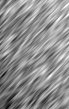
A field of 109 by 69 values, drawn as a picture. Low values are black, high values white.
The field climbs toward the top right. The grain runs diagonally up to the right. The bottom left is the ninth with the lowest average. No single row or column stands out from its neighbours. The values follow a bell shape. The top right is the ninth with the highest average.
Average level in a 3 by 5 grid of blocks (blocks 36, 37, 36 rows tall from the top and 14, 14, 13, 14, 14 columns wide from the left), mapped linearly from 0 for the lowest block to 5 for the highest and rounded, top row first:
3 3 4 4 5 | 2 3 3 4 5 | 0 2 2 3 3
